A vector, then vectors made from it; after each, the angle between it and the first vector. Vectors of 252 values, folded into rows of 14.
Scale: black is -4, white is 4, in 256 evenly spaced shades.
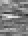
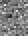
partly opposed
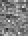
partly opposed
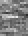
nearly parallel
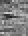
nearly opposite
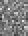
orthogonal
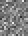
orthogonal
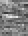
nearly parallel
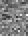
partly opposed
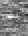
nearly parallel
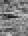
nearly opposite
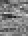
nearly opposite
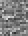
partly aligned
